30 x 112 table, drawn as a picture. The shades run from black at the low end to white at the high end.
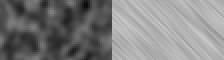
The table splits into one row of 2 panels. Panel 1,1: low, blotchy. Panel 1,2: high, slanting down to the right, faint in contrast.
